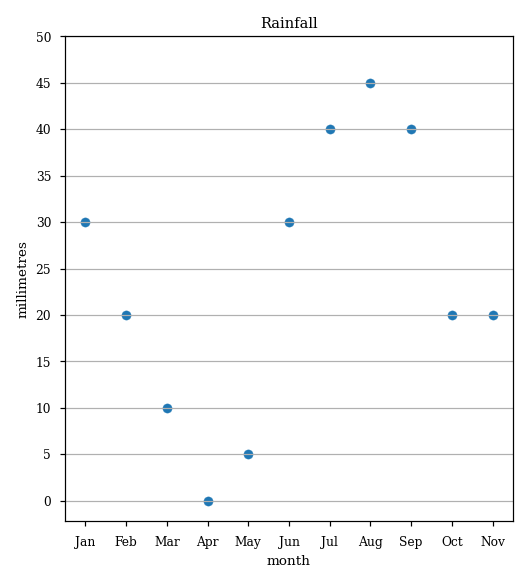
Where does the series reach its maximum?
Aug
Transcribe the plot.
Title: Rainfall
x-axis: month, ticks Jan Feb Mar Apr May Jun Jul Aug Sep Oct Nov
y-axis: millimetres, ticks 0 5 10 15 20 25 30 35 40 45 50
Values:
30 20 10 0 5 30 40 45 40 20 20
